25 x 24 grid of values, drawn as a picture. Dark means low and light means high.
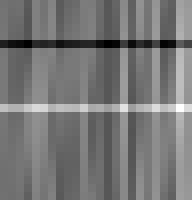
Histogram: heavy tails on both sides. Odd lines: rows 6 and 14. Ninth with the highest average: middle right. Calmest part: bottom left.
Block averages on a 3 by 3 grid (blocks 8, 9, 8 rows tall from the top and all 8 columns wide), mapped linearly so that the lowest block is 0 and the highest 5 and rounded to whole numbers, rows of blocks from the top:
002
435
214
